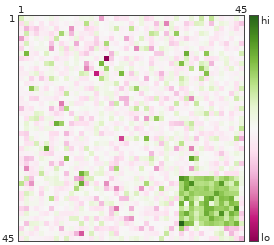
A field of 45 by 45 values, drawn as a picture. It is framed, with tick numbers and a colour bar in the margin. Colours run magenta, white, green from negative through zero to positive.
Odd patch: higher, in the bottom right. Mirror symmetry: none. Average level on the scale: 50%. Ninth with the highest average: bottom right.
